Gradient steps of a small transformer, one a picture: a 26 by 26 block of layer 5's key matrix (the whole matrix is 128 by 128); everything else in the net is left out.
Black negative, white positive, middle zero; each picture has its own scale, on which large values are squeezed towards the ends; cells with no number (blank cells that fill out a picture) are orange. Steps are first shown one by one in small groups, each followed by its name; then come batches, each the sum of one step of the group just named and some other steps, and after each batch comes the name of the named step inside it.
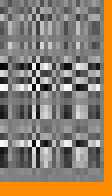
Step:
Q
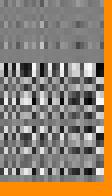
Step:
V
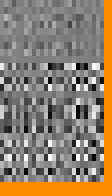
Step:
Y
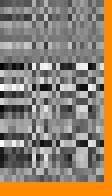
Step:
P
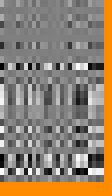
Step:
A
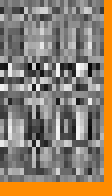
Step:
Q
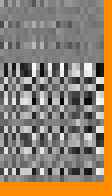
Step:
V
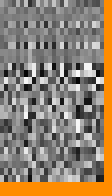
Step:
V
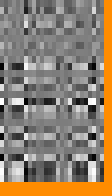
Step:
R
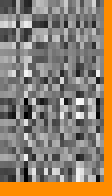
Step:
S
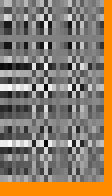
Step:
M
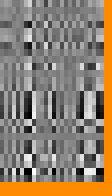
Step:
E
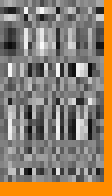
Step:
E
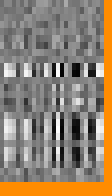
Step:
S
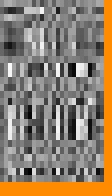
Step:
E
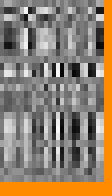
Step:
M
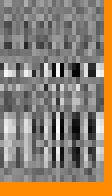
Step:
M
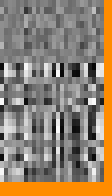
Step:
R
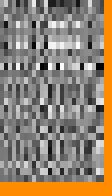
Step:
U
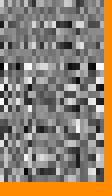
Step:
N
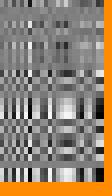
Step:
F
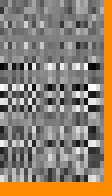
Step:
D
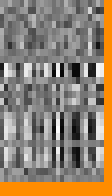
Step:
N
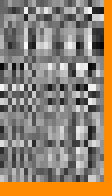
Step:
D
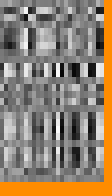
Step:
N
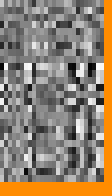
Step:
N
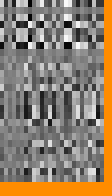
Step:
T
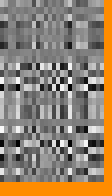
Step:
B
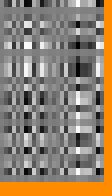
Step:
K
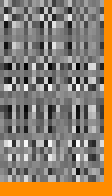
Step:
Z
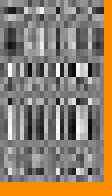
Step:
T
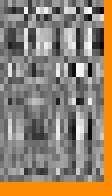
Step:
T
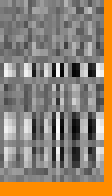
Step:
T
